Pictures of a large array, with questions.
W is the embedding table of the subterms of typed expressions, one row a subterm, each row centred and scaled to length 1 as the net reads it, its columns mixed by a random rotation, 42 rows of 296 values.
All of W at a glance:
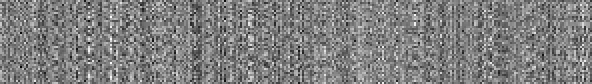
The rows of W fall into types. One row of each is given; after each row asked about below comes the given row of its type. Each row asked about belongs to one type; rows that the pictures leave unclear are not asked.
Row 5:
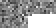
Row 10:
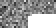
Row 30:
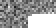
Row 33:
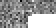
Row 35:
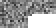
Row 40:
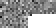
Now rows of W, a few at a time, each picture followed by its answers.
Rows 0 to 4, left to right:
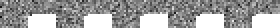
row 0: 40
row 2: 30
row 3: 35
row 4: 35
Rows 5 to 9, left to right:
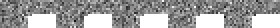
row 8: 5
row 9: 40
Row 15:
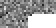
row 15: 35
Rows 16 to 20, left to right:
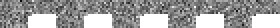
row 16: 33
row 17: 10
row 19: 5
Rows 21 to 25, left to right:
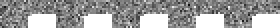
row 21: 10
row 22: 5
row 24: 5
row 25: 35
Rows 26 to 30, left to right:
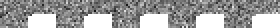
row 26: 35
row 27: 40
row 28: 35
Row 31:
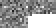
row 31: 5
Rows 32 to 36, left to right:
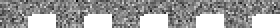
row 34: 40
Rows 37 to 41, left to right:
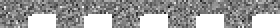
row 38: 5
